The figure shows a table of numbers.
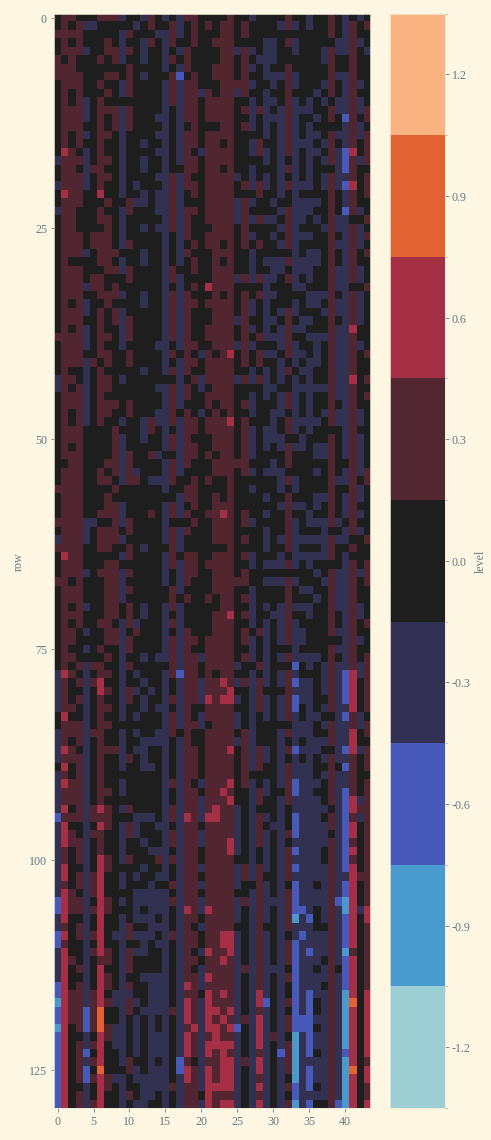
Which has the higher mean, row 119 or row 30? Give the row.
30
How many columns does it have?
44
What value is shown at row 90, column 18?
0.3
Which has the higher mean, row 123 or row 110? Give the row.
110
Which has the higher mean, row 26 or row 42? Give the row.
26
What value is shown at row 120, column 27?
-0.3
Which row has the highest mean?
59
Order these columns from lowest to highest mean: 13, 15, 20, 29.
15, 29, 20, 13
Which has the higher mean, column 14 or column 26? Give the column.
26
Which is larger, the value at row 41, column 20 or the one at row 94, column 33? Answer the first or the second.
the first
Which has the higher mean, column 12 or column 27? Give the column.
12
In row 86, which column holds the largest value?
41
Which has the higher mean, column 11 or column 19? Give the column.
19
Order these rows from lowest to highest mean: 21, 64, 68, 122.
122, 64, 68, 21
